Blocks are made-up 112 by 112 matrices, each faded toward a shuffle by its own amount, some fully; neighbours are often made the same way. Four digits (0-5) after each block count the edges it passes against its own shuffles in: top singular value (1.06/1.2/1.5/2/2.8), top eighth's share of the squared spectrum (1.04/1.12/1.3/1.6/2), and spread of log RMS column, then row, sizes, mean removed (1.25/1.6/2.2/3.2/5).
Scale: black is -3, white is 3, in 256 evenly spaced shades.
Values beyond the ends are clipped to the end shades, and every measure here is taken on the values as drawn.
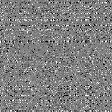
5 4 2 3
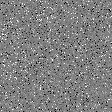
0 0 0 0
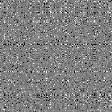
5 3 2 3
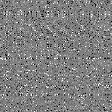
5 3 2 2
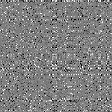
5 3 2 3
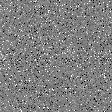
3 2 0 1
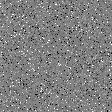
0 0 0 0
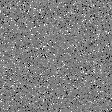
2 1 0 0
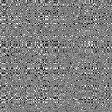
5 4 3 4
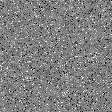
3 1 0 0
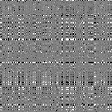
5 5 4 4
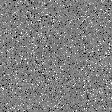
3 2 0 0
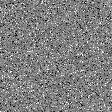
0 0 0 0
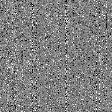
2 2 3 0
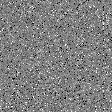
1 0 1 0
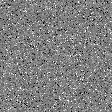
0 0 0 0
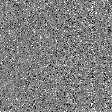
1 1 3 0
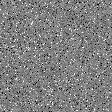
0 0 0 0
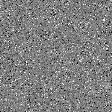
0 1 1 0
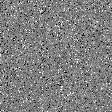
0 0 1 0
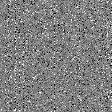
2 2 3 0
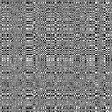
5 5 4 4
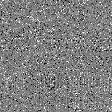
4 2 1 1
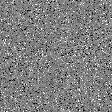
3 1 0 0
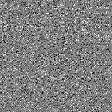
4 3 1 2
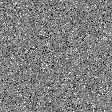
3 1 0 0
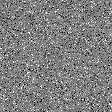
2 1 0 0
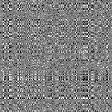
5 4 4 4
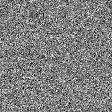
3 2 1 0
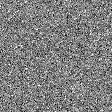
1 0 0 0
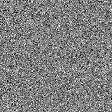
3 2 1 1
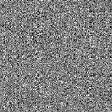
4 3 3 2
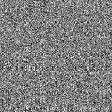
4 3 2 2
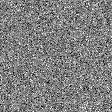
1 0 0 0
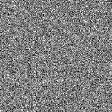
4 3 2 1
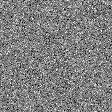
1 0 0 0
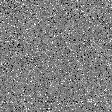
0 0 0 1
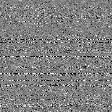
2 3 0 4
